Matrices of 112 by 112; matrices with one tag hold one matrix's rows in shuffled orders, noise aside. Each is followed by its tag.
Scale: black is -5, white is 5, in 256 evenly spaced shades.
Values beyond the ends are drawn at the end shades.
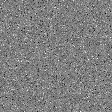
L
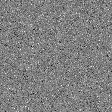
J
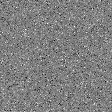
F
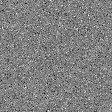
F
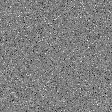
L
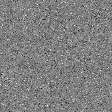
F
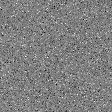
F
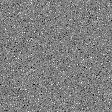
J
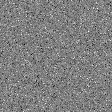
L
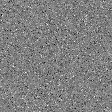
F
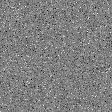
L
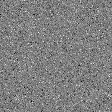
J
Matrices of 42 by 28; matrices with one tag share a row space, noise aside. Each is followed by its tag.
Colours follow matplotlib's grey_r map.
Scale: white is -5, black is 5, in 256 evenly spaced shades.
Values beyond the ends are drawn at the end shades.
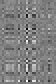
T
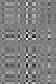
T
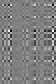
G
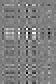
T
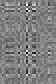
T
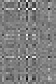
T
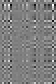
G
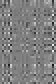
G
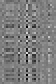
T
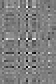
T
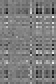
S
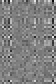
G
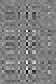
T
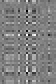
T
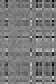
S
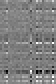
S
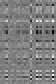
S
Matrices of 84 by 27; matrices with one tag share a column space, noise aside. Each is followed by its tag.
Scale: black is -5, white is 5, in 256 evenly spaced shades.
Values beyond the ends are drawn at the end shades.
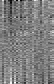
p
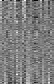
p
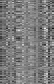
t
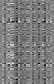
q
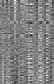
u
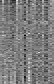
u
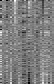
p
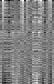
p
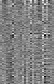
u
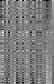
p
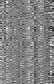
t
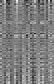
u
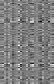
q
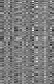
t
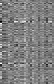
q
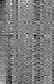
u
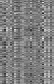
t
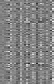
q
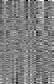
p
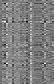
q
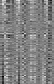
u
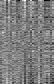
p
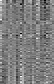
u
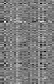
q
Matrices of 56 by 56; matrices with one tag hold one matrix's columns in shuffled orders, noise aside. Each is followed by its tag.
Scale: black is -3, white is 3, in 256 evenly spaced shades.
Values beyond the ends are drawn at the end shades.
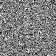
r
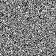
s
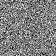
r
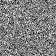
r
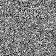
s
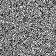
s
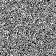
r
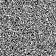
r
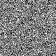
r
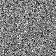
s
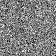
s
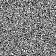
s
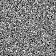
s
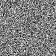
s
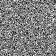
r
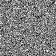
s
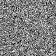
s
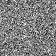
r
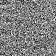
r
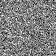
r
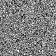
s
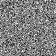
s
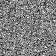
s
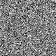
s
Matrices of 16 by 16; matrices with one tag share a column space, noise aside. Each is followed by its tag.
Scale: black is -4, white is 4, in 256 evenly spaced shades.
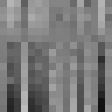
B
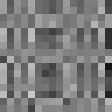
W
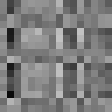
W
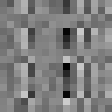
W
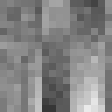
B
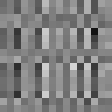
W
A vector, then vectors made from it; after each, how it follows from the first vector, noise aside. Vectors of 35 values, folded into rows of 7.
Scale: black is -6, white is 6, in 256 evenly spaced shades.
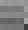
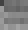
reversed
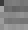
reversed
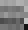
scaled up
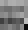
scaled up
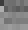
reversed
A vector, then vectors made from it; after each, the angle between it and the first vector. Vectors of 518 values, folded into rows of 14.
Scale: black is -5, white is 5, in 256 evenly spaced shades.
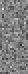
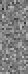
nearly opposite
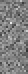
orthogonal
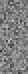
partly opposed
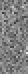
orthogonal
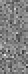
orthogonal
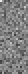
orthogonal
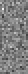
nearly parallel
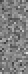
partly opposed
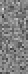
nearly parallel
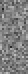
nearly opposite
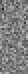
nearly opposite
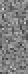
nearly parallel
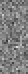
partly opposed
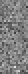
orthogonal
